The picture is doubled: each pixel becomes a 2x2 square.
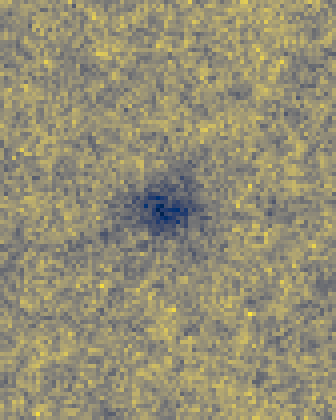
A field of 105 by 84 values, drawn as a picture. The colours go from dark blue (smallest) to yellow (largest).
On average the colour sits 60% of the way up the scale. There is no seam. No overall slope runs across the table. One dip sinks in the centre. The centre is the ninth with the lowest average. No row or column stands out. Neither half mirrors the other.
